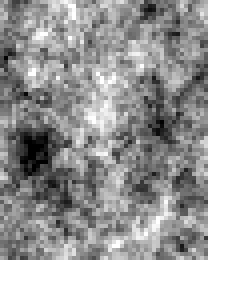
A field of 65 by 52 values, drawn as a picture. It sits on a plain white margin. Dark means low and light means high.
Histogram: bell-shaped. Odd rows or columns: none. Slope: none. Grain: blotchy. Ninth with the lowest average: middle left.
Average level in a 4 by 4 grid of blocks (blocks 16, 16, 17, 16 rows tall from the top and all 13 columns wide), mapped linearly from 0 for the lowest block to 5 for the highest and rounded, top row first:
4 5 4 3 / 3 5 4 2 / 0 3 3 3 / 3 3 5 4
